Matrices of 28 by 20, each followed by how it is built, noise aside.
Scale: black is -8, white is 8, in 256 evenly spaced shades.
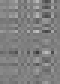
low rank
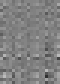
low rank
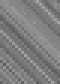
Toeplitz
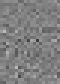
low rank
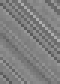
Toeplitz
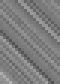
Toeplitz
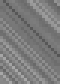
Toeplitz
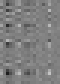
low rank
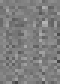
low rank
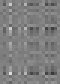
low rank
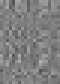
low rank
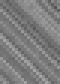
Toeplitz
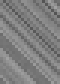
Toeplitz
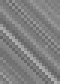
Toeplitz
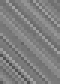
Toeplitz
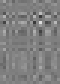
low rank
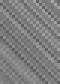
Toeplitz
